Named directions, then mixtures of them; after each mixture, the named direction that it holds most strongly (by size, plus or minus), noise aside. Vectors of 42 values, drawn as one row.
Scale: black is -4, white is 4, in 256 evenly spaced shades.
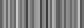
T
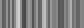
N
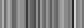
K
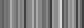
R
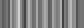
N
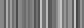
T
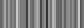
T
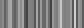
K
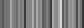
R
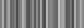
K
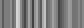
N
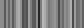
N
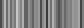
T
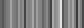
R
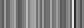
K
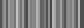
T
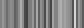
K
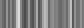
N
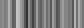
K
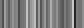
K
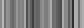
R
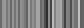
T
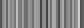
T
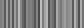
T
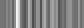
N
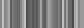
R
